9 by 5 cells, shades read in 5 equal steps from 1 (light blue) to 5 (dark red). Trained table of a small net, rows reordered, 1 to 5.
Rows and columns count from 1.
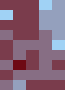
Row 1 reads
4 4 4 1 2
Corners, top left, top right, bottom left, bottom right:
4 2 3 4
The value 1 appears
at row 1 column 4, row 2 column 1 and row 5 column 5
